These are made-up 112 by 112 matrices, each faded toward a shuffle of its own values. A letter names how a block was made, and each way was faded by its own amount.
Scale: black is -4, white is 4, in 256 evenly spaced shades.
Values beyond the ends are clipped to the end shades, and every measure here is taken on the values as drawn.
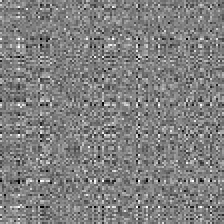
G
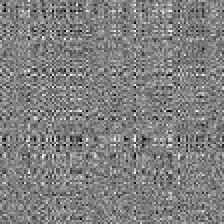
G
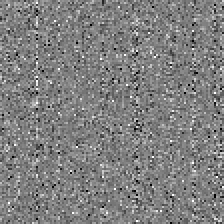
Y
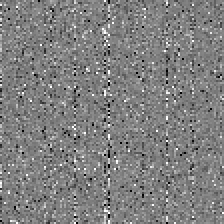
Y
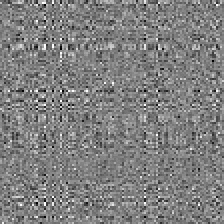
G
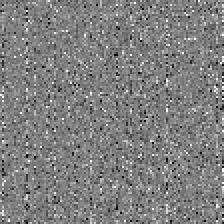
Y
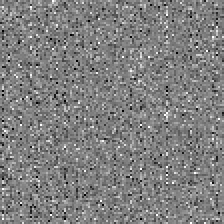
Y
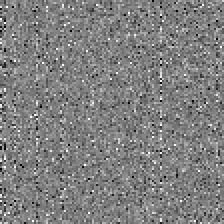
Y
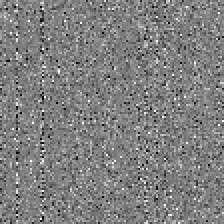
Y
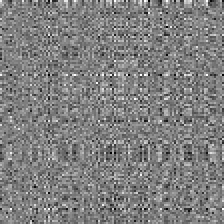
G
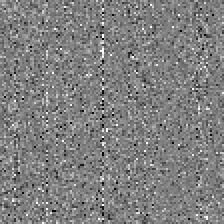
Y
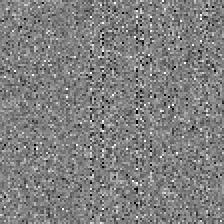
Y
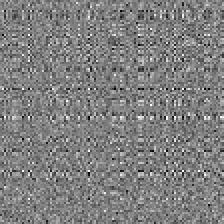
G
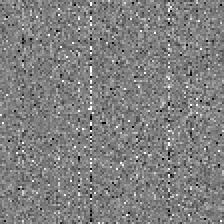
Y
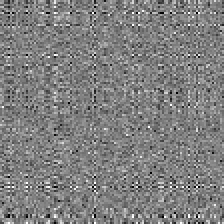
G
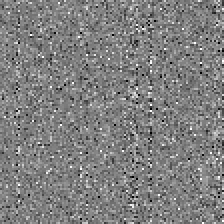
Y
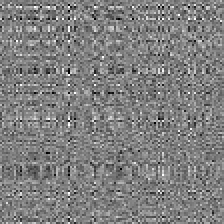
G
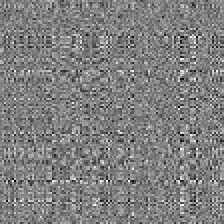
G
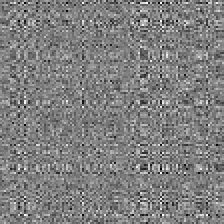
G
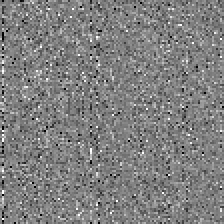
Y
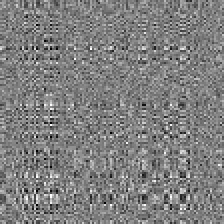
G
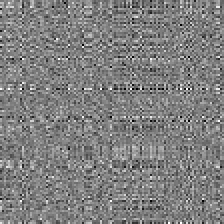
G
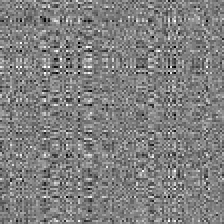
G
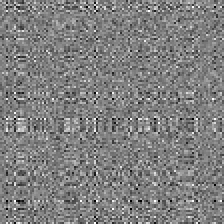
G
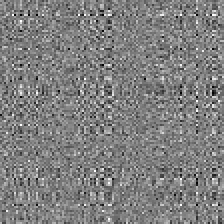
G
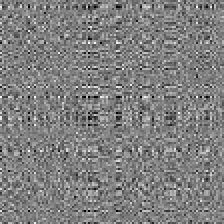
G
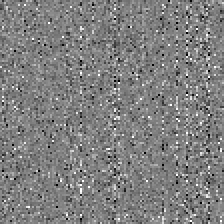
Y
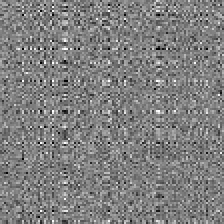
G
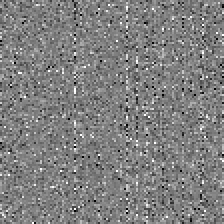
Y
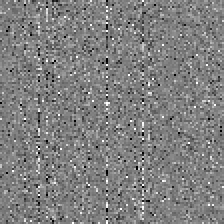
Y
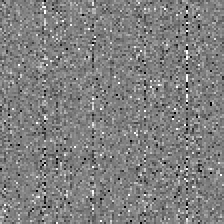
Y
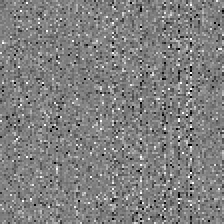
Y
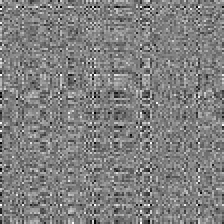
G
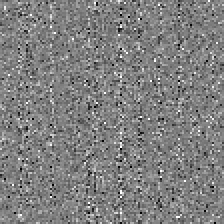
Y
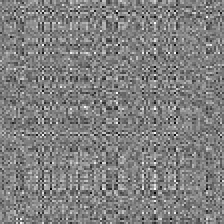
G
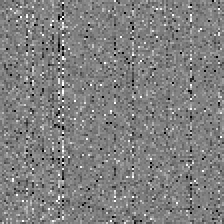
Y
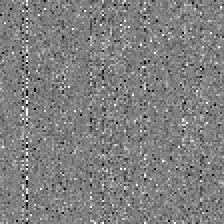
Y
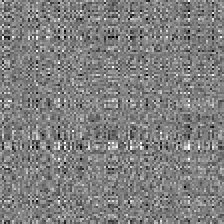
G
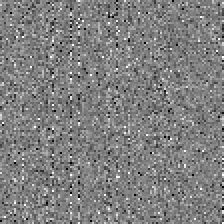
Y
